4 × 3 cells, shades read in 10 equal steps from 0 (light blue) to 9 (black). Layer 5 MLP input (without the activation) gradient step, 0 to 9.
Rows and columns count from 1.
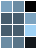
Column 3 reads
9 2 0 8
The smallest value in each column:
2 3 0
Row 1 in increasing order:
2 3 9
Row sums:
14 12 10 15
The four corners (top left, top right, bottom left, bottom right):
2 9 3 8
